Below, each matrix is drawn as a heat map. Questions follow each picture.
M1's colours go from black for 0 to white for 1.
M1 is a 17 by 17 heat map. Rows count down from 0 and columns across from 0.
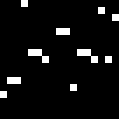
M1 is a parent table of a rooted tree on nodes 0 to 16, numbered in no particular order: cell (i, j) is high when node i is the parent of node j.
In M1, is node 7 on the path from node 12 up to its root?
yes
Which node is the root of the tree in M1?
7
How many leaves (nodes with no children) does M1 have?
8
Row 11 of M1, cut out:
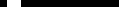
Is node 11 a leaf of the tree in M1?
no
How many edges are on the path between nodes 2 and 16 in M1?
1
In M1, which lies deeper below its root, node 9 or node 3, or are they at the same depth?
node 3
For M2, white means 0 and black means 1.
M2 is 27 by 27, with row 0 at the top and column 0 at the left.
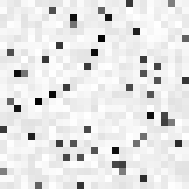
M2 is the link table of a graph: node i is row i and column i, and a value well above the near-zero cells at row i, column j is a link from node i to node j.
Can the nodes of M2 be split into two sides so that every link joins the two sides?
no
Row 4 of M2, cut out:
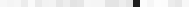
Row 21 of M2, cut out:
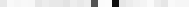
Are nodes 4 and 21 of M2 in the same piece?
no
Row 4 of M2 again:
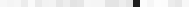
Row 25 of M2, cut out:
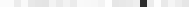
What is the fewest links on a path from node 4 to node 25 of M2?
3
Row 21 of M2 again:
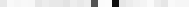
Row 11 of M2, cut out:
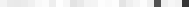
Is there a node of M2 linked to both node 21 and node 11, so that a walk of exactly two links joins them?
no
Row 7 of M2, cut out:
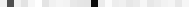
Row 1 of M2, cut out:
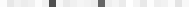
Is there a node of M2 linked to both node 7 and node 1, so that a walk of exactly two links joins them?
no
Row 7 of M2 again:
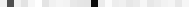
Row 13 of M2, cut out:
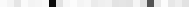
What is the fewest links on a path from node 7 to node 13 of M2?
1
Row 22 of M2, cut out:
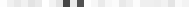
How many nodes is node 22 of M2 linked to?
2
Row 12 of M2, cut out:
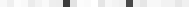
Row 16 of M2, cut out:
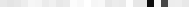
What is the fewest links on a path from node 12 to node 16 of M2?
6
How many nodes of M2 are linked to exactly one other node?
5
